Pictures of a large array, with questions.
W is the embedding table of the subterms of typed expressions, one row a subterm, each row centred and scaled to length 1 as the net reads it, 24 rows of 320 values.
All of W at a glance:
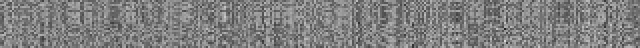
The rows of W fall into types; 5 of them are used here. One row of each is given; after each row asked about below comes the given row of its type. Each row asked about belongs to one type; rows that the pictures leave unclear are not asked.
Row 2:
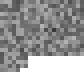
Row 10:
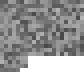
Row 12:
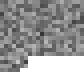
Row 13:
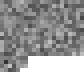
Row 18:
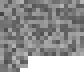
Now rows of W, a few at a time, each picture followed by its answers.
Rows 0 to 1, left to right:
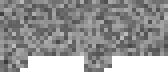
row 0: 18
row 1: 10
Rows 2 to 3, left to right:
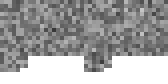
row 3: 13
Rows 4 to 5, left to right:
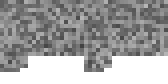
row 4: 10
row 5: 18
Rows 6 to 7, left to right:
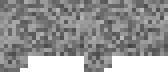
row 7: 10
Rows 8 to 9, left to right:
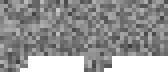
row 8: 13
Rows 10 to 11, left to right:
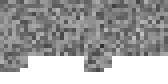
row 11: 10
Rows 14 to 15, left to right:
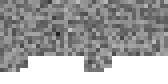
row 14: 12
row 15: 18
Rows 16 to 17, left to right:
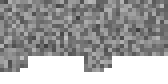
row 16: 12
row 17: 2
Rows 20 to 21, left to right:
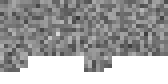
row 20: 18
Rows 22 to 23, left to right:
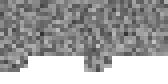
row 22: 12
